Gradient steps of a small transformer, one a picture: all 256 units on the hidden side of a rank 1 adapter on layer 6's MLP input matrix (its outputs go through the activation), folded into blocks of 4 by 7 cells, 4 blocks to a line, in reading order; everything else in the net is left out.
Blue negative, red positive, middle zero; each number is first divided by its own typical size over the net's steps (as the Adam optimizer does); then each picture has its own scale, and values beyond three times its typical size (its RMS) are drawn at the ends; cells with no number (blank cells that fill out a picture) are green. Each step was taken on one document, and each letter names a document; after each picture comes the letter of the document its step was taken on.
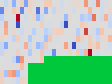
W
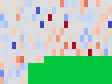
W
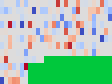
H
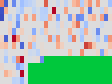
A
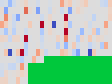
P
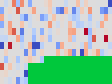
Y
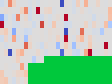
P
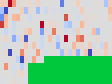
P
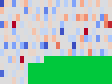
W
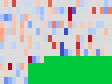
Y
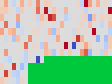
W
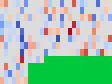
A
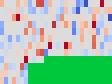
H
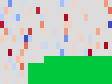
P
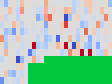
W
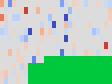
P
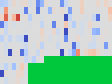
P
